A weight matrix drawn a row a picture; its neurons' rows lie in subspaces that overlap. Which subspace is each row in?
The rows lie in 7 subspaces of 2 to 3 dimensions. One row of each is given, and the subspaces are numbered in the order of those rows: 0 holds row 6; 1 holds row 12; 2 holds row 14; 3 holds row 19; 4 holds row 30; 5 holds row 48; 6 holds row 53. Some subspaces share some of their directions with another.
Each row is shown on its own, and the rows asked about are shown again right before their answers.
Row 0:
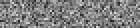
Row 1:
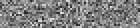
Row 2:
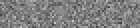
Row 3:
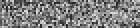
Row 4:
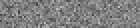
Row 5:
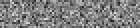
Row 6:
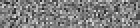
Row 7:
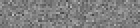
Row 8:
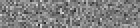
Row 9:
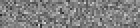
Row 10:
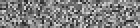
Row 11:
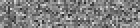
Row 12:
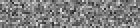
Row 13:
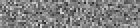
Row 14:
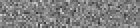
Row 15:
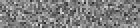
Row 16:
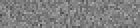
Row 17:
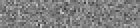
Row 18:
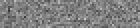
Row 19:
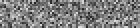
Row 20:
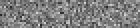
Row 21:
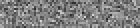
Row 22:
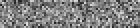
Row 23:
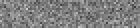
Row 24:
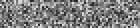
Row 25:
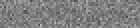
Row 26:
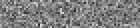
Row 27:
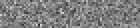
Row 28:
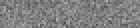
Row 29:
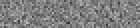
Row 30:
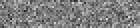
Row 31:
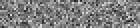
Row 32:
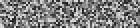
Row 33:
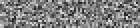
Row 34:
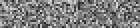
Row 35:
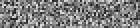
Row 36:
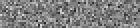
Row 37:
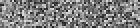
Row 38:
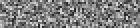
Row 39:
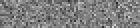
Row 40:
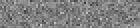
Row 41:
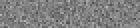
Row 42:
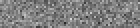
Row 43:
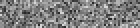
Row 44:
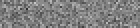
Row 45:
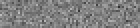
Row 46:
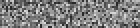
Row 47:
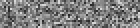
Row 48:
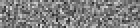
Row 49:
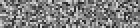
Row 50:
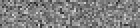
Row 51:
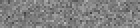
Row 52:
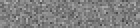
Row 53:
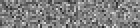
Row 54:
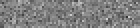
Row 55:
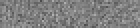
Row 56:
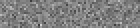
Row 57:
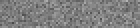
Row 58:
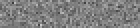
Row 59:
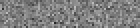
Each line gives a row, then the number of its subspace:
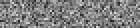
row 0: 1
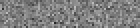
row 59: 1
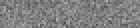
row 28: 5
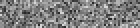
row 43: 5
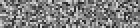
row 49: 6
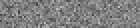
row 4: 2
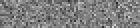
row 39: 6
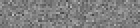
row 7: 5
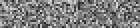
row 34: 6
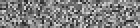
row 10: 4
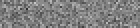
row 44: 3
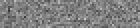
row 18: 2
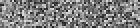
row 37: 5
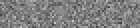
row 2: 1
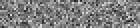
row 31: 4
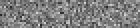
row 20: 1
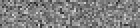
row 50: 3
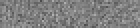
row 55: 5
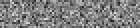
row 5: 1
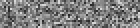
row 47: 2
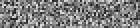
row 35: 0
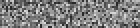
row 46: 6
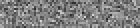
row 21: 6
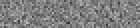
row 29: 1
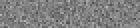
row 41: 1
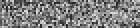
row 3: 6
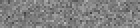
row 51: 5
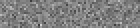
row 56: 1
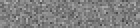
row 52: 0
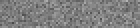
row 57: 5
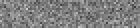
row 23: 3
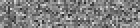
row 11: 2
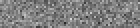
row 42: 5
